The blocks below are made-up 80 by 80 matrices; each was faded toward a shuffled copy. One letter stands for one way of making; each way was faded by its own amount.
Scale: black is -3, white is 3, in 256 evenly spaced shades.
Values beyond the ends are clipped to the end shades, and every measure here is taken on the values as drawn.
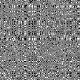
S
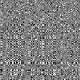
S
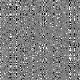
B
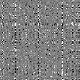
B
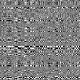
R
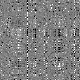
B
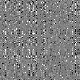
B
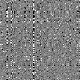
B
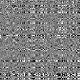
R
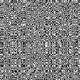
S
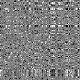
S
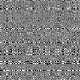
R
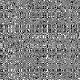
S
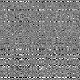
R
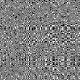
S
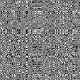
S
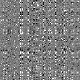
B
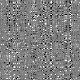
B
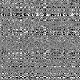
R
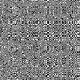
S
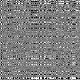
R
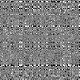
R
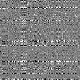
R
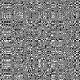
S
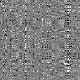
B
